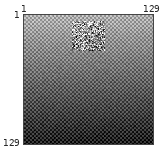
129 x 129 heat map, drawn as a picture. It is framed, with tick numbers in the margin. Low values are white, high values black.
An odd patch, rougher than its surroundings, sits in the top middle. Values change most from cell to cell in the top middle. There is an overall slope up to the bottom. A checkerboard runs through the table.
